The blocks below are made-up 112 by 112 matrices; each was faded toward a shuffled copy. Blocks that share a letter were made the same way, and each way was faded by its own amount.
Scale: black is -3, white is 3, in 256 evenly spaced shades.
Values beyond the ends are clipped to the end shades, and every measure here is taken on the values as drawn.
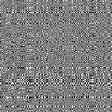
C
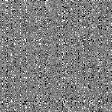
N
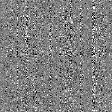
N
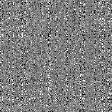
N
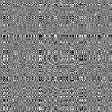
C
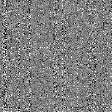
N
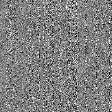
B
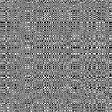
C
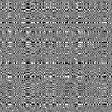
C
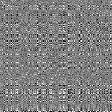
C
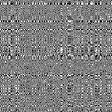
C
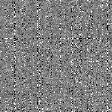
N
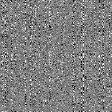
N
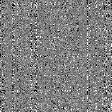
N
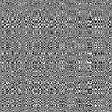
C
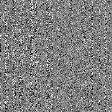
B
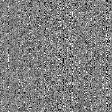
B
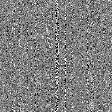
B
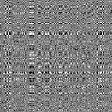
C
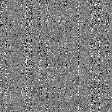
N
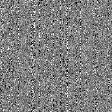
B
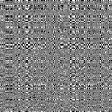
C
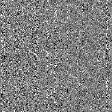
B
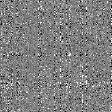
N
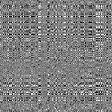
C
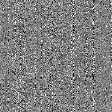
B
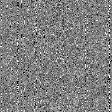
B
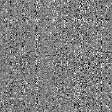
N
